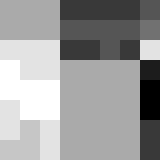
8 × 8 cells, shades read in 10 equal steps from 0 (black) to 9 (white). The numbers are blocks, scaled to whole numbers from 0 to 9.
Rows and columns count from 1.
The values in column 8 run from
0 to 8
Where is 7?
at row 7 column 2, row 8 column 1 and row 8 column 2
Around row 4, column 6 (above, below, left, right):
3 6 6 6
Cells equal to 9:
6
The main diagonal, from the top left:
6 6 8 6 6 6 6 2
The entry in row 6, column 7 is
6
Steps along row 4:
down same down same same same down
